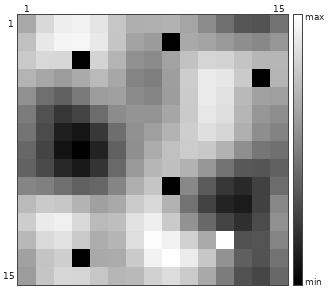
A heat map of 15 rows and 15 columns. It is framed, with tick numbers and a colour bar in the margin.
Lone odd cells: 6, 1 higher and 5 lower than their neighbours. Ninth with the lowest average: middle left. Ninth with the highest average: bottom middle. Grain: blotchy. Mirror symmetry: none. Slope: none.
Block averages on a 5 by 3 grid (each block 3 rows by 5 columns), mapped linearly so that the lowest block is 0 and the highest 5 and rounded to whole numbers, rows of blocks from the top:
533 / 234 / 033 / 441 / 452
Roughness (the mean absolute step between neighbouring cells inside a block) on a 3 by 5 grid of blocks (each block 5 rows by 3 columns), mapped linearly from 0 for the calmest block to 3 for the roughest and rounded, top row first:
12103 / 11110 / 02030
